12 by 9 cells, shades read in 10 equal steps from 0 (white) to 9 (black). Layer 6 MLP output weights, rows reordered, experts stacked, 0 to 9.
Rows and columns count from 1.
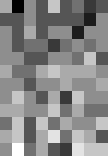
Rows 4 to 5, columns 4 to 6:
5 7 5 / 6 4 4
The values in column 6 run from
3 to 7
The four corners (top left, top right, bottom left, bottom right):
3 6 4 2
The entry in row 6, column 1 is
3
